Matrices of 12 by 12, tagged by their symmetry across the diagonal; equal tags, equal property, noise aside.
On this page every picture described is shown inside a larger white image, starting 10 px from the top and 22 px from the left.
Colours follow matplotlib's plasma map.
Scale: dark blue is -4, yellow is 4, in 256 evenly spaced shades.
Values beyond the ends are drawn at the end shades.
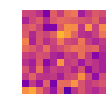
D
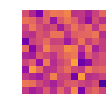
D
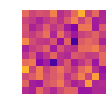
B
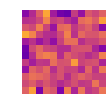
B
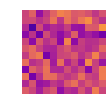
D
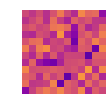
B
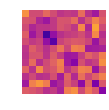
B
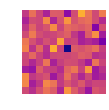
D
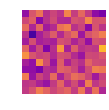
D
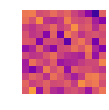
D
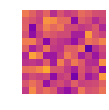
D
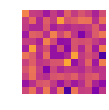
B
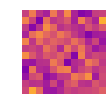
B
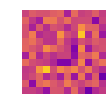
B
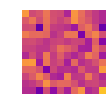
B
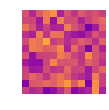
D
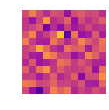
D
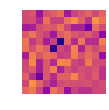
B
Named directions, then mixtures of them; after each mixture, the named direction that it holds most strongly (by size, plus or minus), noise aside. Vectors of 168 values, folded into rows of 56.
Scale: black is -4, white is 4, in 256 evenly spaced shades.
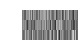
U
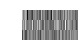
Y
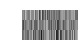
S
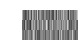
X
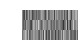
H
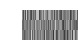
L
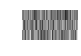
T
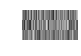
X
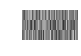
U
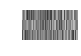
U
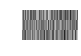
L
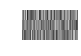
L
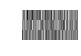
Y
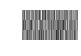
S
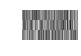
H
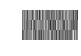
U
